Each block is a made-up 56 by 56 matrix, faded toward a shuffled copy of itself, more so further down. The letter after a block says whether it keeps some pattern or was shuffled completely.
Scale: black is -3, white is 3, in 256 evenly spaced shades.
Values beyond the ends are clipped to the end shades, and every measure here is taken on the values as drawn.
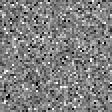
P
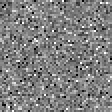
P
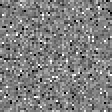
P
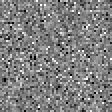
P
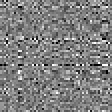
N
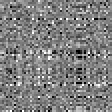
N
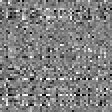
N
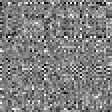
N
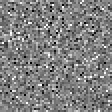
P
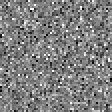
P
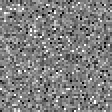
P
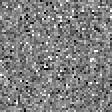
P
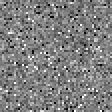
P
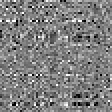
N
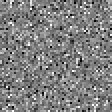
P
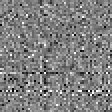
N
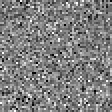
P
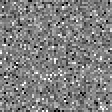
P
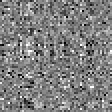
N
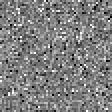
P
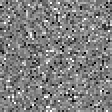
P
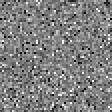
P
